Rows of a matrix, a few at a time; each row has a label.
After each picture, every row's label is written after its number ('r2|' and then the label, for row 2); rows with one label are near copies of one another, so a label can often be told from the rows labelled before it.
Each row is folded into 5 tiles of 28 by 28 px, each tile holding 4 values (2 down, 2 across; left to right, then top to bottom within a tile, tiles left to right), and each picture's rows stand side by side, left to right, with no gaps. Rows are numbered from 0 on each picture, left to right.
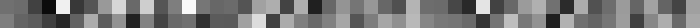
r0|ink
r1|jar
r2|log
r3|ink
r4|log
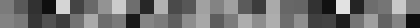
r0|ink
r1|log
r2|ink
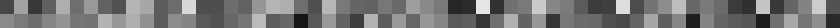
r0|log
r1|jar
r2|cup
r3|ink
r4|ink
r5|ink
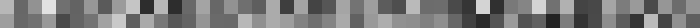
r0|jar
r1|log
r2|log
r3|ink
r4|cup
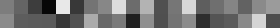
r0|ink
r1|jar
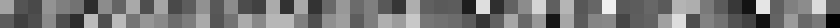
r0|cup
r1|log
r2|log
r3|ink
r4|jar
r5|ink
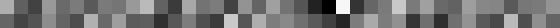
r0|cup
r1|cup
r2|ink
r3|cup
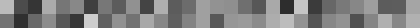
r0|cup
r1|log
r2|log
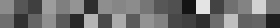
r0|cup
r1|ink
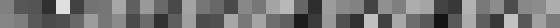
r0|ink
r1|cup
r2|cup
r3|cup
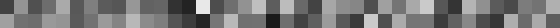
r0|log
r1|ink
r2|cup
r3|cup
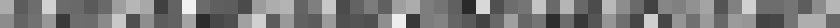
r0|jar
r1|jar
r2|jar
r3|ink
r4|cup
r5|jar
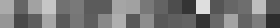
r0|jar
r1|ink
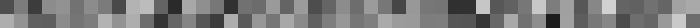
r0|log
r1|cup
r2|log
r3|ink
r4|jar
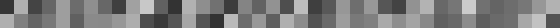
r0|log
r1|cup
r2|log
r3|jar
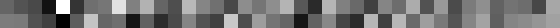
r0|ink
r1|cup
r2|cup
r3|log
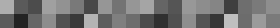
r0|cup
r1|cup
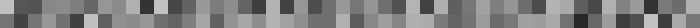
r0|cup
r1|log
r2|log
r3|log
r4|cup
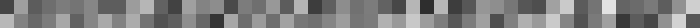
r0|log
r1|cup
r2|log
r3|log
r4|jar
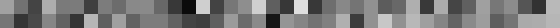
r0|cup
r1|ink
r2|log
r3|log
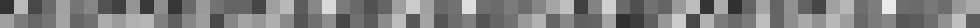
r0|log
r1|log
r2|jar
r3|jar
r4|jar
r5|log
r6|jar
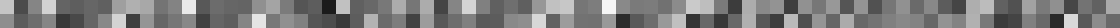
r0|jar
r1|jar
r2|ink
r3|jar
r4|jar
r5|cup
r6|log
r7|cup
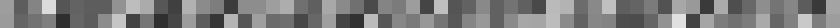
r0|jar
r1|cup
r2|cup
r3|log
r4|jar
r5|log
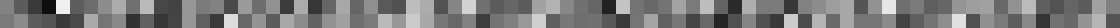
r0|ink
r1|cup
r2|log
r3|jar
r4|ink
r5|cup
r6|jar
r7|jar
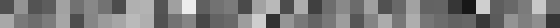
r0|log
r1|jar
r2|log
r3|ink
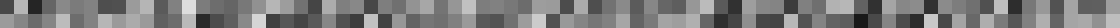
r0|log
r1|jar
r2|cup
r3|jar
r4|log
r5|cup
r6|cup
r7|log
